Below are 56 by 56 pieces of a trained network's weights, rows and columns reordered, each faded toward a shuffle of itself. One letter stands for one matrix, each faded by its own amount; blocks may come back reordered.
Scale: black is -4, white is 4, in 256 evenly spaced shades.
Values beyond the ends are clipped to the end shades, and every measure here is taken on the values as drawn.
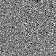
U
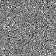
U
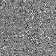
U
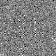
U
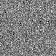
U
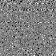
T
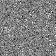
U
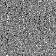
U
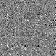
U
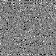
T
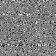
T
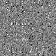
U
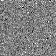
U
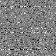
T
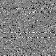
T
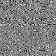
T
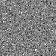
U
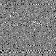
T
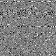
T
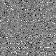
T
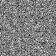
U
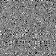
T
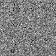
U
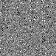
U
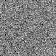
U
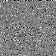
T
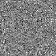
U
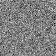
U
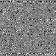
T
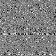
T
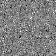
U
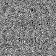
U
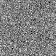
U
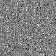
U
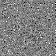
U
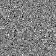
U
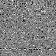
T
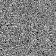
U
